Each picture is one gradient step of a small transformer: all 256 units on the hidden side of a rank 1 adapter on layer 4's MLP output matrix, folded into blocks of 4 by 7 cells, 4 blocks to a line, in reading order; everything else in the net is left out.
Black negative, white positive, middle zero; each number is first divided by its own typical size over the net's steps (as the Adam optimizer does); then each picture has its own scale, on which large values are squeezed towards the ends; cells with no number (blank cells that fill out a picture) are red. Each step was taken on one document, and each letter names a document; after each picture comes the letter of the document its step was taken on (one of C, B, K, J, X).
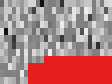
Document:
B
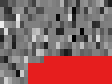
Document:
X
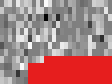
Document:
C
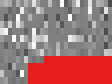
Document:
X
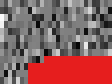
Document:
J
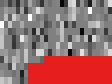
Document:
X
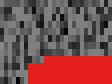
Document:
J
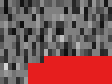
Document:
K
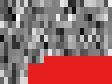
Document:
B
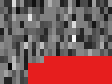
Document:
B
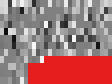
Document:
B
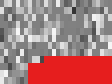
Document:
C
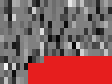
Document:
J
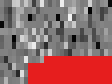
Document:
X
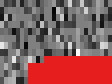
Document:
J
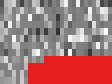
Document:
B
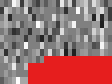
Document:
K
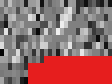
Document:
B
